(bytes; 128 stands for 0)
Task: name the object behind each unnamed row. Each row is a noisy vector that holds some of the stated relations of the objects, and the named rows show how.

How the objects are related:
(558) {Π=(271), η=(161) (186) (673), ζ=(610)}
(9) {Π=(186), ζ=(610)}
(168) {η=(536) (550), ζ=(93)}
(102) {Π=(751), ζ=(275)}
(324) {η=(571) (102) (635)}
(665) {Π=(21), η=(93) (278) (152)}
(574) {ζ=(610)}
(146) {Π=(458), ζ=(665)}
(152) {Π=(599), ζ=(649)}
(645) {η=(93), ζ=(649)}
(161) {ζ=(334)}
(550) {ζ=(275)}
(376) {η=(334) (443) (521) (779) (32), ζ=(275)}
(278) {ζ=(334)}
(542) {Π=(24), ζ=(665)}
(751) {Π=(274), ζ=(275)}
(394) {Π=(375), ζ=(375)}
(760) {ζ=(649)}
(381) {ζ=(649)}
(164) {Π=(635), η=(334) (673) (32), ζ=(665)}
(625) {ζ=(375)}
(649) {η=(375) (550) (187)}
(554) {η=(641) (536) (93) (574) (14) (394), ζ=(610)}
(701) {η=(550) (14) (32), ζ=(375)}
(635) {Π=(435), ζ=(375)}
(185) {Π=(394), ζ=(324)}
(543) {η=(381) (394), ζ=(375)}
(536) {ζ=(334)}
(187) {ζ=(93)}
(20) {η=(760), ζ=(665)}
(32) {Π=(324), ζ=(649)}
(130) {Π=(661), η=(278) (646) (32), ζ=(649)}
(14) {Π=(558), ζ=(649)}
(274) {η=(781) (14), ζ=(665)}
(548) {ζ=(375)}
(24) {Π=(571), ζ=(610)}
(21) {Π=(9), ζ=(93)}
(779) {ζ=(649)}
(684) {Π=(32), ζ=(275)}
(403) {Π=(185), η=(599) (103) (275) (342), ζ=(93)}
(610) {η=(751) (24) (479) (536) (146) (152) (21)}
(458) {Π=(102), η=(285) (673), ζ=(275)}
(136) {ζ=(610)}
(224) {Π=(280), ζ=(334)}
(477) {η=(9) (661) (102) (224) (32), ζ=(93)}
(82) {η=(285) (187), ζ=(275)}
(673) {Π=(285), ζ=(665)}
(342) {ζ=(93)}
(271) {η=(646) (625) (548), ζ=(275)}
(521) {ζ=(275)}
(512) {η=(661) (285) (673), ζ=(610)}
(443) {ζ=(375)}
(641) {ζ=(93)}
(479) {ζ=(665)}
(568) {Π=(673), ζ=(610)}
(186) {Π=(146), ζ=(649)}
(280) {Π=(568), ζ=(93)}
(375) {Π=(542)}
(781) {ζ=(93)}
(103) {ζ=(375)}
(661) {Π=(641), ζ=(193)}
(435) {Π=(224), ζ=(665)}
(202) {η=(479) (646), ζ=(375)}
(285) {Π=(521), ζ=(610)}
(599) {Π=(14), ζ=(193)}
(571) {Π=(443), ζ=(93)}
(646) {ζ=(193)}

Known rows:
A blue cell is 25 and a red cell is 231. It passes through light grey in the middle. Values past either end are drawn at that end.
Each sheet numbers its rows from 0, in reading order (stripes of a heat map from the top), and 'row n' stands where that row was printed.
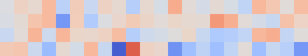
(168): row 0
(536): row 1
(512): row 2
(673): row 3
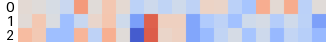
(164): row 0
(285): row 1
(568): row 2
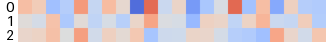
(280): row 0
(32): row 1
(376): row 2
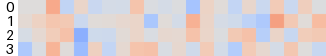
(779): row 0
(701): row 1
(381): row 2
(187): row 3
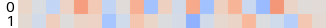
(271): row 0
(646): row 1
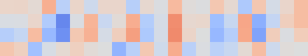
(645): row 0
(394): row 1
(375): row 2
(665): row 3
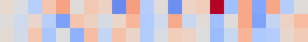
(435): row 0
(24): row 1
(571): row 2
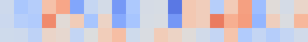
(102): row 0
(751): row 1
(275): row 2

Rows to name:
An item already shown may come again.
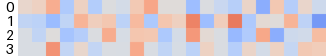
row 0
(521)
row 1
(599)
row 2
(542)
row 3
(443)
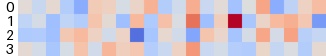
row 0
(24)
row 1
(14)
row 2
(458)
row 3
(403)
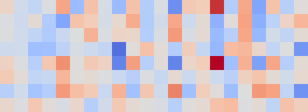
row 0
(635)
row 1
(24)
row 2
(185)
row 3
(186)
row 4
(435)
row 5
(130)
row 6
(558)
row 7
(278)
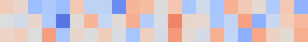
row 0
(21)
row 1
(394)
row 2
(554)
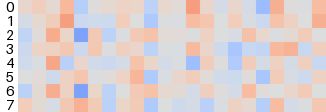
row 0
(543)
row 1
(274)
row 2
(550)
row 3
(649)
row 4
(334)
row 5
(20)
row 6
(550)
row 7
(202)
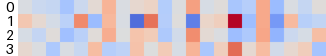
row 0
(185)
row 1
(224)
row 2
(542)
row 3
(152)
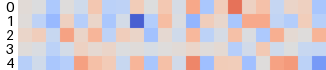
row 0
(152)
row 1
(146)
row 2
(610)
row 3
(684)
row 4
(558)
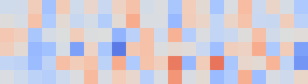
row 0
(661)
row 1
(32)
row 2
(665)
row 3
(9)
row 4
(599)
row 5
(185)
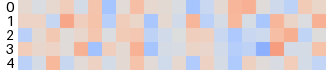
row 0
(479)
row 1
(610)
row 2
(82)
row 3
(324)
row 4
(161)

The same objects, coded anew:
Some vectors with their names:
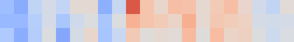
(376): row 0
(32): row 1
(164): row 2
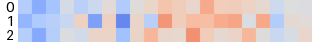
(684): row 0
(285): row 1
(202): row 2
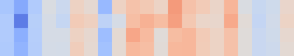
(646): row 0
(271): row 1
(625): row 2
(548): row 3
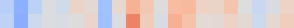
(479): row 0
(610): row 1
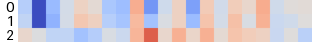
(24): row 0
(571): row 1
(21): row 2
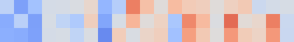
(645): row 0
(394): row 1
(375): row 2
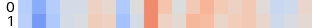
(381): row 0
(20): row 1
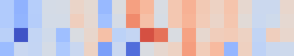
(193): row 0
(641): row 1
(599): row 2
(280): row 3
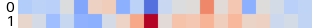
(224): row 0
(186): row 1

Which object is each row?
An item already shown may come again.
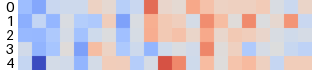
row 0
(701)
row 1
(185)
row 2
(32)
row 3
(635)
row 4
(558)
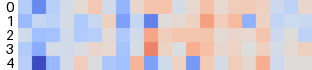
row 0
(443)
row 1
(280)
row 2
(665)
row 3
(168)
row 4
(24)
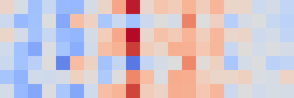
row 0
(186)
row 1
(635)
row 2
(186)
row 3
(146)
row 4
(435)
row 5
(550)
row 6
(146)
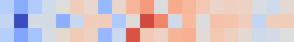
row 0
(187)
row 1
(558)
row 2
(324)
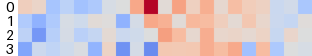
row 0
(9)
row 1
(278)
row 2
(152)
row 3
(568)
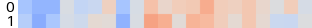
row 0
(403)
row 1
(278)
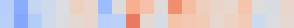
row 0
(649)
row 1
(554)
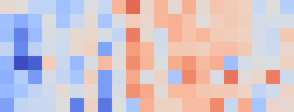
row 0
(21)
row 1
(130)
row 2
(274)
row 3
(512)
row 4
(102)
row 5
(394)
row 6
(521)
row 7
(673)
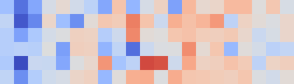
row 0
(542)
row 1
(458)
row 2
(543)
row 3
(224)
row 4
(14)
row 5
(82)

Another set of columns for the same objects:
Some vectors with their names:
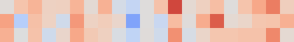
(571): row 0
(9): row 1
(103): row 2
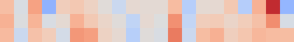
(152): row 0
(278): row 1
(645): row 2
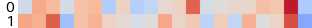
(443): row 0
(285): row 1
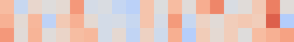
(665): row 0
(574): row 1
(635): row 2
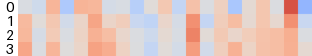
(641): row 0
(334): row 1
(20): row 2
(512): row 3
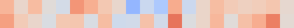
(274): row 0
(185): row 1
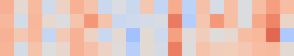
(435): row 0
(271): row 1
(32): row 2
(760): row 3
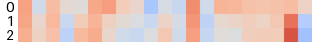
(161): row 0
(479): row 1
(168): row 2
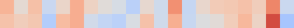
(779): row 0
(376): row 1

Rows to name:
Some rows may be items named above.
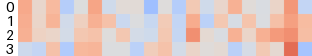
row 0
(146)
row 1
(435)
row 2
(403)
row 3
(130)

